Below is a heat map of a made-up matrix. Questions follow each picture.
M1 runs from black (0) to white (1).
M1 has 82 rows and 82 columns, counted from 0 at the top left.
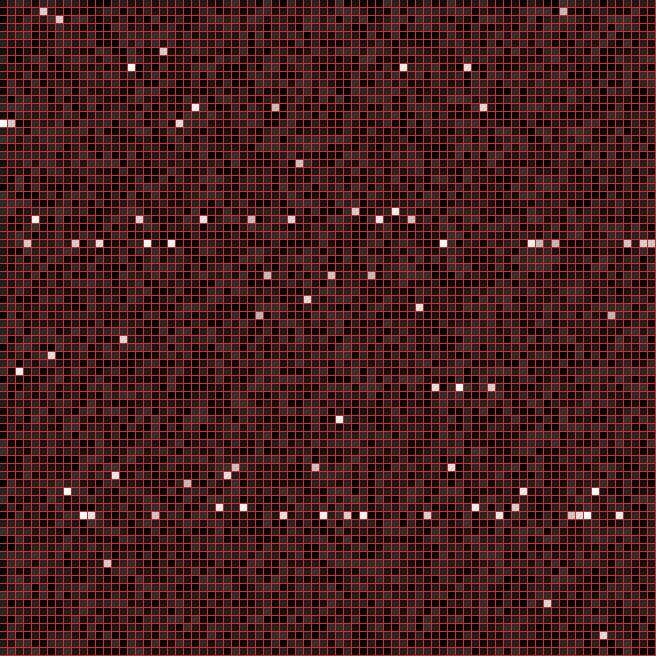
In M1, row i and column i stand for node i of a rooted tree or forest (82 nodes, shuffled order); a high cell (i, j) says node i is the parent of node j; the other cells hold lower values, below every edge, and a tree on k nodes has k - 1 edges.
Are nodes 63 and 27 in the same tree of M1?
yes
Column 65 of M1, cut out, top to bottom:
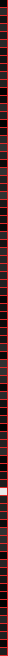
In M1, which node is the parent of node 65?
61
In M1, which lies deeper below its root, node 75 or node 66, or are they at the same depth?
node 66
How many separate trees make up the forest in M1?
4
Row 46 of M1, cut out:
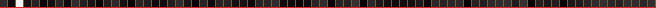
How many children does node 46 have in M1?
1
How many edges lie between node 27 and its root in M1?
1
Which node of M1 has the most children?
64
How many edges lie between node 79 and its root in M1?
0
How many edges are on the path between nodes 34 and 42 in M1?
5
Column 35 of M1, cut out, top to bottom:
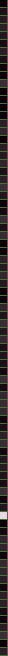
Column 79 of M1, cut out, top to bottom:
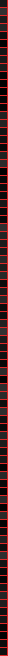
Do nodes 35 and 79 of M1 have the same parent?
no
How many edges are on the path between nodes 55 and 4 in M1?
4
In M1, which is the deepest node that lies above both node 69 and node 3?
30
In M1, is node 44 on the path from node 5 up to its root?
yes
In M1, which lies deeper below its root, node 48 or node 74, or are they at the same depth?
node 74
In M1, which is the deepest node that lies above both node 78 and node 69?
30
